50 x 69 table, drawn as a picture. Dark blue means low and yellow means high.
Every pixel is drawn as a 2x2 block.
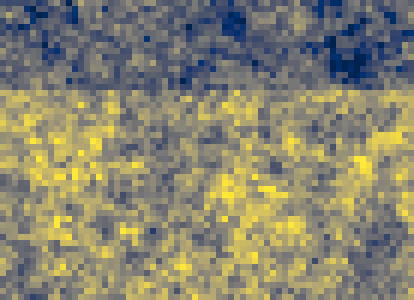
Histogram: bell-shaped. Seam: horizontal, 30% of the way down, the bottom part higher. Stripes: none. Grain: blotchy.
